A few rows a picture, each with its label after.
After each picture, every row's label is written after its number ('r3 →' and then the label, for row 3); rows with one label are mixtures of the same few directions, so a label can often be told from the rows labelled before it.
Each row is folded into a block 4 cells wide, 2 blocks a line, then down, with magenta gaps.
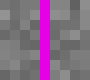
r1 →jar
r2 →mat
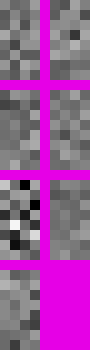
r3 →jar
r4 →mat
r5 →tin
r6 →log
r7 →log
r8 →tin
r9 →tin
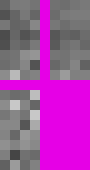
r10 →tin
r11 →tin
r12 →mat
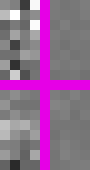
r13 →mat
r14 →jar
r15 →tin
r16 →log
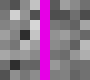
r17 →mat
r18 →tin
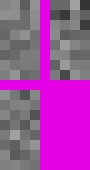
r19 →mat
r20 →mat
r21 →log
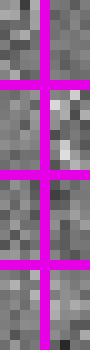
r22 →mat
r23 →log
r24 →mat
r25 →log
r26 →jar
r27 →log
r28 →mat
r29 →tin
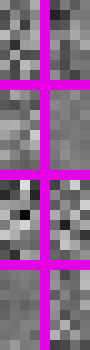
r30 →jar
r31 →log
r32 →tin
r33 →log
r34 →mat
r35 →log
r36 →tin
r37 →jar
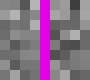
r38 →mat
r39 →mat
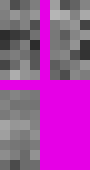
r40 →tin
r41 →tin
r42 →tin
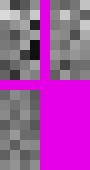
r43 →tin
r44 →mat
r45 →jar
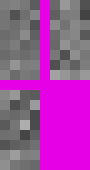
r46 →mat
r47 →jar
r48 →mat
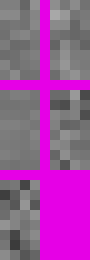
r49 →mat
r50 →log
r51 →tin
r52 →mat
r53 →log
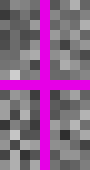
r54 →tin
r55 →log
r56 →jar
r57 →log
